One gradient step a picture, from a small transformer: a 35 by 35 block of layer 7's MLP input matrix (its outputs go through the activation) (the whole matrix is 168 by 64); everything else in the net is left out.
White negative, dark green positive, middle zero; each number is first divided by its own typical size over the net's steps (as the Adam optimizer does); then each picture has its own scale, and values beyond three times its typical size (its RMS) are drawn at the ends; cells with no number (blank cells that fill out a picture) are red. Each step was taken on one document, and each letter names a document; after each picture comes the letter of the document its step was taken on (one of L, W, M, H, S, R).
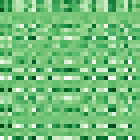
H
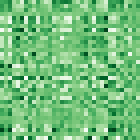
H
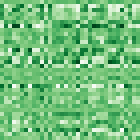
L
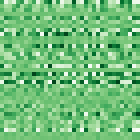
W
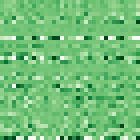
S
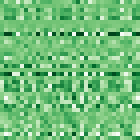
W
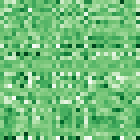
S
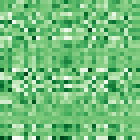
H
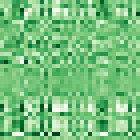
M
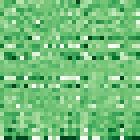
S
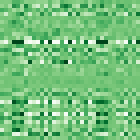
M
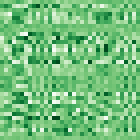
M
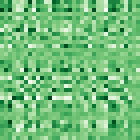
H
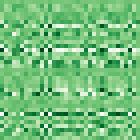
L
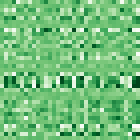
W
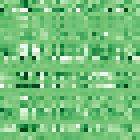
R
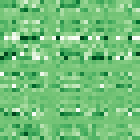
R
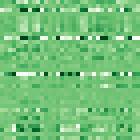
R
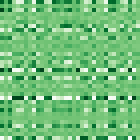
H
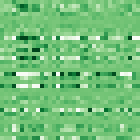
R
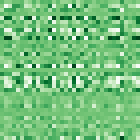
W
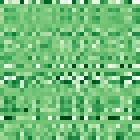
W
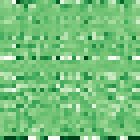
S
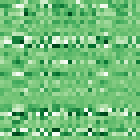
M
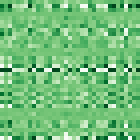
H
